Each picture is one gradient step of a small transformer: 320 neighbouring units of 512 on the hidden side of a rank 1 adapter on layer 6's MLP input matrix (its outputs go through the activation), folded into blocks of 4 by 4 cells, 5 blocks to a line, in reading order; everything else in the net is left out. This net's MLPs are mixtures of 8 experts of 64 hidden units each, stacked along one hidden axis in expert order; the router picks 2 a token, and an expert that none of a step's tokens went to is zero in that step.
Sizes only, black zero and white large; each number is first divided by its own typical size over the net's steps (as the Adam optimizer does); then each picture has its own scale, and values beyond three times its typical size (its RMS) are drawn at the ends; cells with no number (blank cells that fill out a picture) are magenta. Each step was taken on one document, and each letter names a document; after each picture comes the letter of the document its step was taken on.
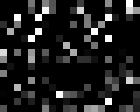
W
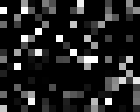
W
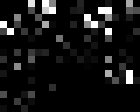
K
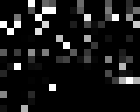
K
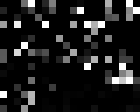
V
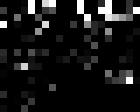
K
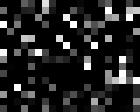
V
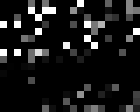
W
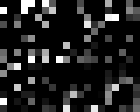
W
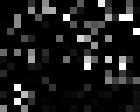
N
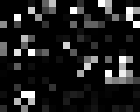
V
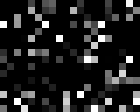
W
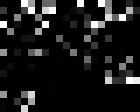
K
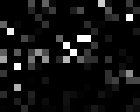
N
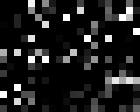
N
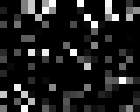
W
